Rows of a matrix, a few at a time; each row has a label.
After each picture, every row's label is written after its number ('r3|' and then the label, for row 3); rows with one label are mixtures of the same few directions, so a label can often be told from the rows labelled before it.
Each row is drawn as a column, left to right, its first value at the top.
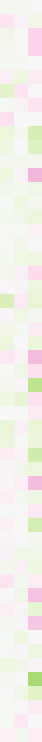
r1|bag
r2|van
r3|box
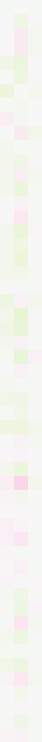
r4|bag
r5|bag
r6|bag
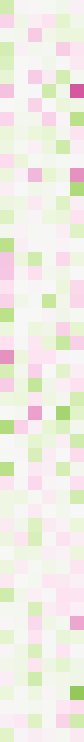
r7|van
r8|van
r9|box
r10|bag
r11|box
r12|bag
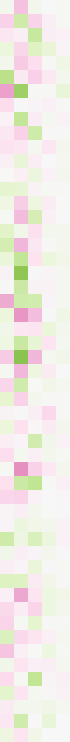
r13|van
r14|van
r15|bag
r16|box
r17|bag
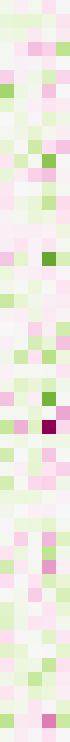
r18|van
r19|van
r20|box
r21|van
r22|box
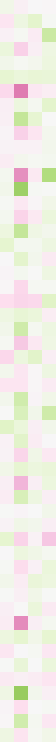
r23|van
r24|bag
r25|bag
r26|box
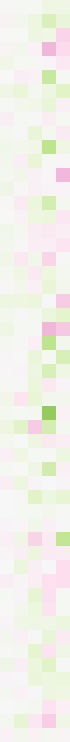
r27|bag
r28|van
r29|van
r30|box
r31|box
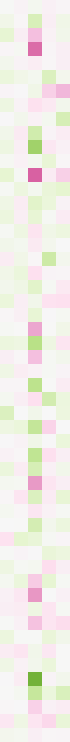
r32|box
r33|van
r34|box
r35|van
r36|bag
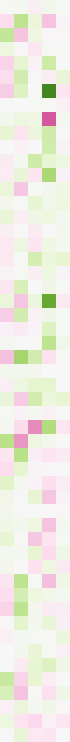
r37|bag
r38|bag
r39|van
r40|bag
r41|van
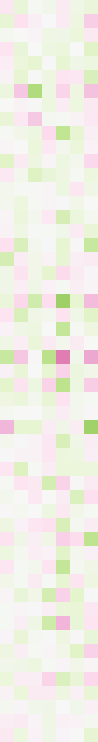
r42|van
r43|van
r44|bag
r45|box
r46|box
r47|van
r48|van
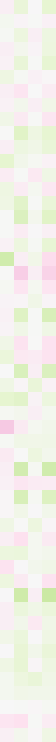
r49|van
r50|van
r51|box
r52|van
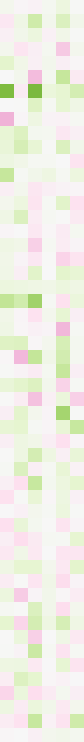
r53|bag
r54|box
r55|van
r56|bag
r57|box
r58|van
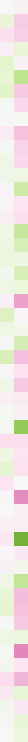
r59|bag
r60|van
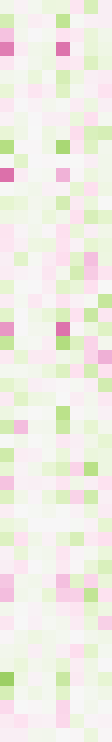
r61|box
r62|van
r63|van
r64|van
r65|box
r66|van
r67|van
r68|box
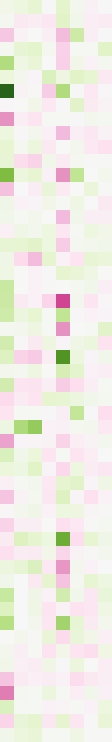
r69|bag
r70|van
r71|van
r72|van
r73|box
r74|box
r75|van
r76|box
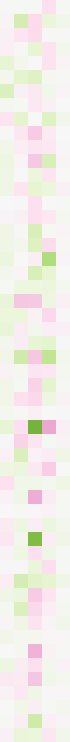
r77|bag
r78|bag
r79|van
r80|van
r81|bag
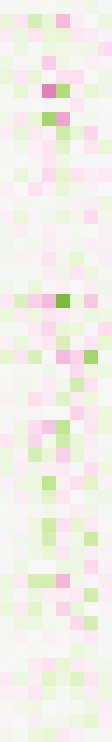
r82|bag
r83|bag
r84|bag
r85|bag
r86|bag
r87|box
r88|box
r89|box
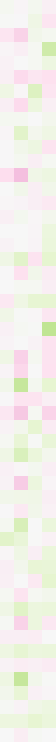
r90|box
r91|box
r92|van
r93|box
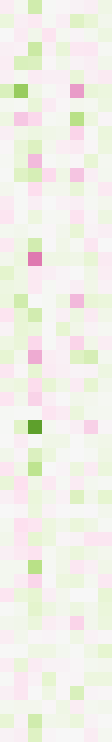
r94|van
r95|bag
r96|van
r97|box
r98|box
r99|bag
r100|van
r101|van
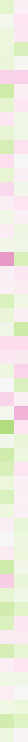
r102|van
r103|box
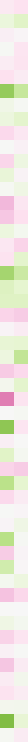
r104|van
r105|van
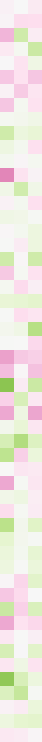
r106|box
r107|bag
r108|box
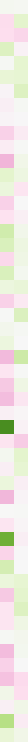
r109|van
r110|bag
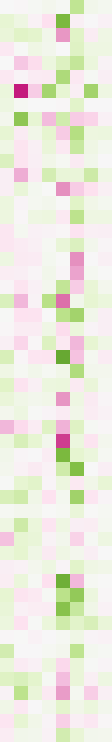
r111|van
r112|bag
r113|bag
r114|bag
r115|bag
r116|van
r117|bag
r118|bag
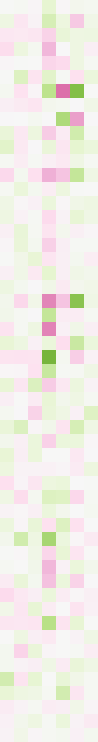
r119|box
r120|van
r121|box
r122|box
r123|bag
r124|bag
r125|box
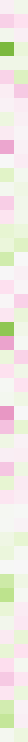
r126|box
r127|van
